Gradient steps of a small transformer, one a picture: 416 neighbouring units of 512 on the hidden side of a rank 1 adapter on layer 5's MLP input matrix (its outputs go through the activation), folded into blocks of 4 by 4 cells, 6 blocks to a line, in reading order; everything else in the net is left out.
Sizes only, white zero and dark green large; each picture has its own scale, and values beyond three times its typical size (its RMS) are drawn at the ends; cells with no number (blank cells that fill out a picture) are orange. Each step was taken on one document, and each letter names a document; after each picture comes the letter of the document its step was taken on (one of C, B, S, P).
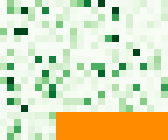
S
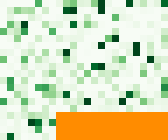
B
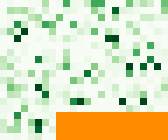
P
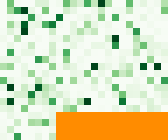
P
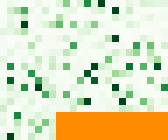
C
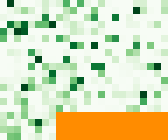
S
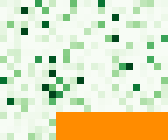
B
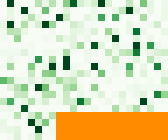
P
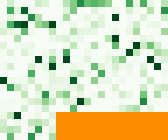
P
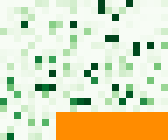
C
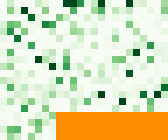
P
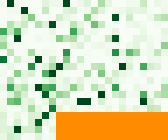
S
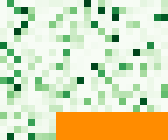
B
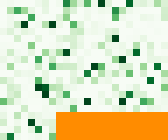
C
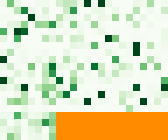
S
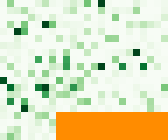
S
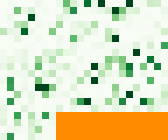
C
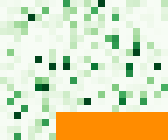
P
